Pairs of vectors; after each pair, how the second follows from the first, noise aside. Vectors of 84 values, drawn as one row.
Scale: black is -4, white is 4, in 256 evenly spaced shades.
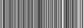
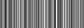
shuffled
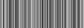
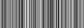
shuffled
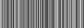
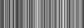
shuffled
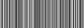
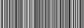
copied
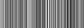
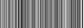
wrapped around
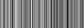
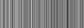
shrunk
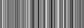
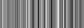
copied
